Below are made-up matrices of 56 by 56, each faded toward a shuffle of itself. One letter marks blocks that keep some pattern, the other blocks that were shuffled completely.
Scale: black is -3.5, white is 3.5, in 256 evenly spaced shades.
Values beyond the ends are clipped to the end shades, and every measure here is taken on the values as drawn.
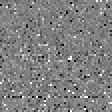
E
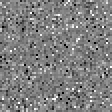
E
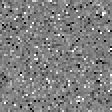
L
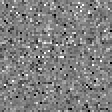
E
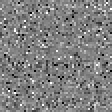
E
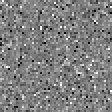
L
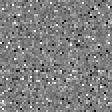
E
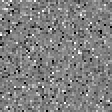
L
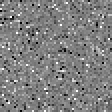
L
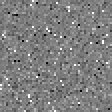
L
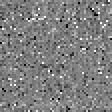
E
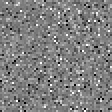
L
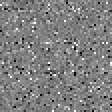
E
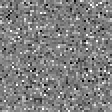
L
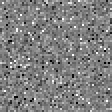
L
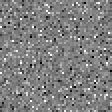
L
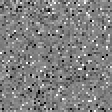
E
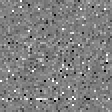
E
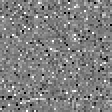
E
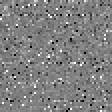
E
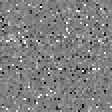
E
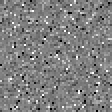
L
